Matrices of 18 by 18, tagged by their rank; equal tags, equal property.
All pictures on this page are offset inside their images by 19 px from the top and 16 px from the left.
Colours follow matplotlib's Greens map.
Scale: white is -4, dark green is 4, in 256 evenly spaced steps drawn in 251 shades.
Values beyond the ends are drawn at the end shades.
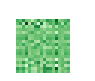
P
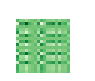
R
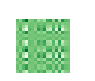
R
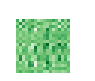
P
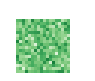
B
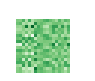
P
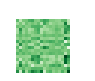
P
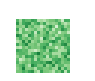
B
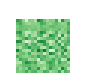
P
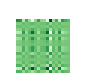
R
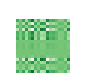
R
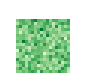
B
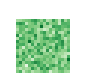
B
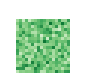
B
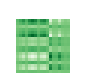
R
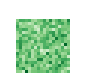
B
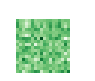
P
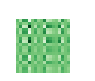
R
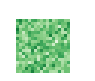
B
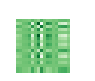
R
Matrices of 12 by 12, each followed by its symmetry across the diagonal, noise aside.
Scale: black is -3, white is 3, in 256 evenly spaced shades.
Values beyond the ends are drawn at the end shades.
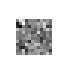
antisymmetric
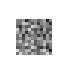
antisymmetric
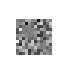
antisymmetric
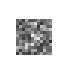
neither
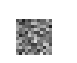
neither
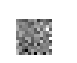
antisymmetric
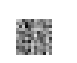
neither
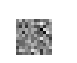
neither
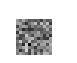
neither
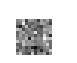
antisymmetric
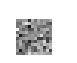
neither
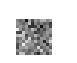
antisymmetric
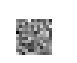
antisymmetric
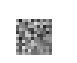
antisymmetric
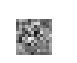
antisymmetric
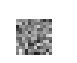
neither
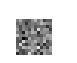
neither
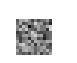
neither
